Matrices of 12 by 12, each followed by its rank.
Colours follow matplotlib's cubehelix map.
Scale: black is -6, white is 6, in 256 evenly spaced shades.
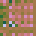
two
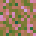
full rank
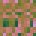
two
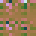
two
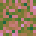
full rank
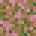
full rank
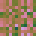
two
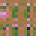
two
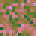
full rank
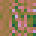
two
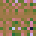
two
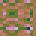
two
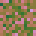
full rank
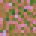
full rank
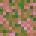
full rank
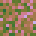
full rank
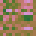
two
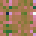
two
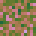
full rank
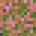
full rank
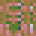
two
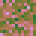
full rank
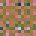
two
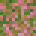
full rank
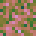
full rank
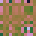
two
